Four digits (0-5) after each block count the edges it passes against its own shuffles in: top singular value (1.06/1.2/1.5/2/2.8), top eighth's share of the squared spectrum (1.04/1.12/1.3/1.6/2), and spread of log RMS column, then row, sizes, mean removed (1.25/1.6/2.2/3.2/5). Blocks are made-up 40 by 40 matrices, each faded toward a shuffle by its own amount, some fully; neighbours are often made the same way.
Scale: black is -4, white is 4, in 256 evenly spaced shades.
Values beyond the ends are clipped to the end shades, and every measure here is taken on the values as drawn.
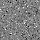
0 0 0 0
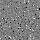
0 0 0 0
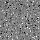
0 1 0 0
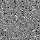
0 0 1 0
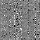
2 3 3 0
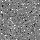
0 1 0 0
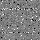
1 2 0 1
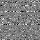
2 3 0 3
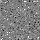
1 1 0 0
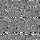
2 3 0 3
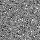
0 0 0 0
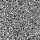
0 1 0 0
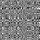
4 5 3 3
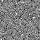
0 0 0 0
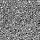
2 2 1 0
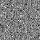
3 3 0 1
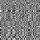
4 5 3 3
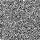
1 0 0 0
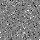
2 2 0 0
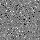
0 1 0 0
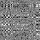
4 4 2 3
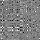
4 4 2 2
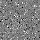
2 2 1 0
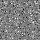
1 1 0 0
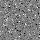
0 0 0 0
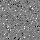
0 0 0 0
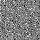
1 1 0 0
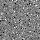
0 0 0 0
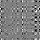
4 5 3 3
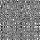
4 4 2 2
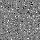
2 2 0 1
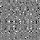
4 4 2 2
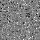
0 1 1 0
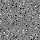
2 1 0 0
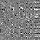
4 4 2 2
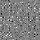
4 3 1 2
